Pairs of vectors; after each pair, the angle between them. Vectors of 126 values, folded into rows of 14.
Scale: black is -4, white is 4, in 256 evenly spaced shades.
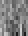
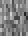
partly aligned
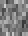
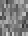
nearly parallel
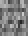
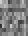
nearly parallel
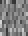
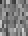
nearly parallel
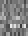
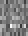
nearly parallel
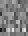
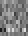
nearly parallel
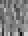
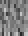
nearly parallel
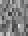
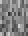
nearly parallel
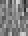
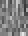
nearly parallel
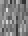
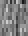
nearly parallel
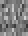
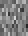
partly aligned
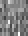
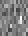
orthogonal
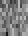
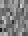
partly opposed
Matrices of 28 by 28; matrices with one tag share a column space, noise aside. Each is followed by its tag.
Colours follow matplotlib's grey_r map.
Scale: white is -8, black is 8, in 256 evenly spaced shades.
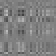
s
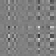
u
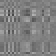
s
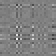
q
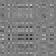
q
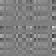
u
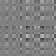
u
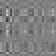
s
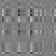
s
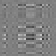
q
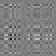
q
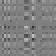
u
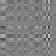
u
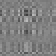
s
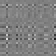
q
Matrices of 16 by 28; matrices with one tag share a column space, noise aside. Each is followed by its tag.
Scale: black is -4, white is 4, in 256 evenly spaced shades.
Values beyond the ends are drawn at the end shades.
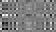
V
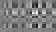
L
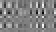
L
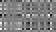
V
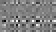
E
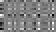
V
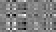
V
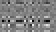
E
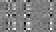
V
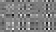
V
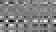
E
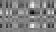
L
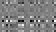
E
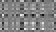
V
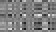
V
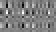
L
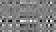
E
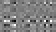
E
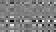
E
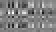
L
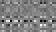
E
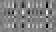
L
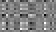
V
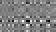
E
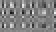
L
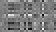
V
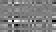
E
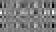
L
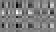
L
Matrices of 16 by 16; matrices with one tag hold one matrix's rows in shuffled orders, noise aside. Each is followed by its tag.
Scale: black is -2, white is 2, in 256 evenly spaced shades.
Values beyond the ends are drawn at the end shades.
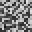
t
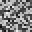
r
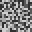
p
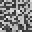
t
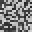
t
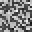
r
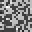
t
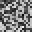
t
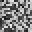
t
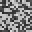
r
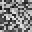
t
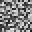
t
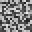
r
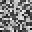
r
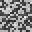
r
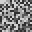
p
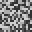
p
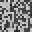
p
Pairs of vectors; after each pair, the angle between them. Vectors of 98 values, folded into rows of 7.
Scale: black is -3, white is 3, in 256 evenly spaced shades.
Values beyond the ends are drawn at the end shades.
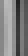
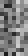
partly opposed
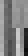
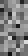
orthogonal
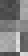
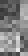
nearly parallel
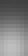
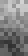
nearly opposite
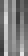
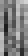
nearly opposite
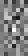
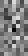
nearly opposite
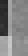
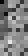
partly aligned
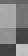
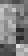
nearly parallel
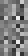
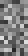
partly aligned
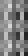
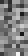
partly opposed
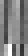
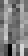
nearly opposite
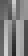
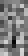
partly aligned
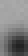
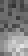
nearly opposite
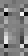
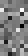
partly opposed
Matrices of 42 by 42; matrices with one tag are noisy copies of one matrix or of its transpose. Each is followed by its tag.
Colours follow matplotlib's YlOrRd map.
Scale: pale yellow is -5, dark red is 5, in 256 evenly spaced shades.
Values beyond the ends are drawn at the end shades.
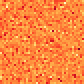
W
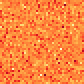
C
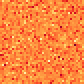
C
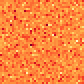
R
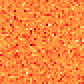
R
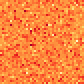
R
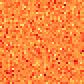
C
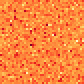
R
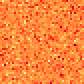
C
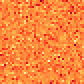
C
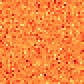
C
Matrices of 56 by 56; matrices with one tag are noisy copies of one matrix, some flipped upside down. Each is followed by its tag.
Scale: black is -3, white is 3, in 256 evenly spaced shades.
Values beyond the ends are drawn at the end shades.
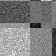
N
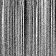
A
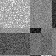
N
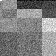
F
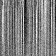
A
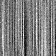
A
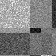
N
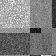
N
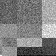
F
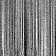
A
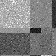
N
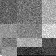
F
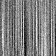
A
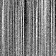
A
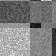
N
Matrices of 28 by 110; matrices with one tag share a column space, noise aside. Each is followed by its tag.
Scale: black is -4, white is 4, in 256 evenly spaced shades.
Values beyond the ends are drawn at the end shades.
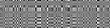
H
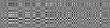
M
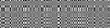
H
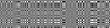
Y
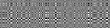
M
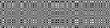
Y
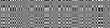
H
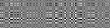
M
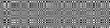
Y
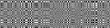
Y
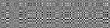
M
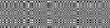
Y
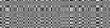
H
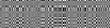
H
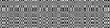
H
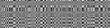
H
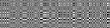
M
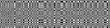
Y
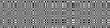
Y
